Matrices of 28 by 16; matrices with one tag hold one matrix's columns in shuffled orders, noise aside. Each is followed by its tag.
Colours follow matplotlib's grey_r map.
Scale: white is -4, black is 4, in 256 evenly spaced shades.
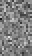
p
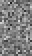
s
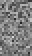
p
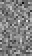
s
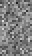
s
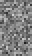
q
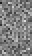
s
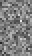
q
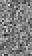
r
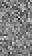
p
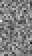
q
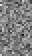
r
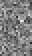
q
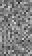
s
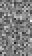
q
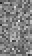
s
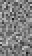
p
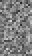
s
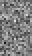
q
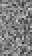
q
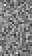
r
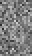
s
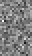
q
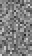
r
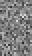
q
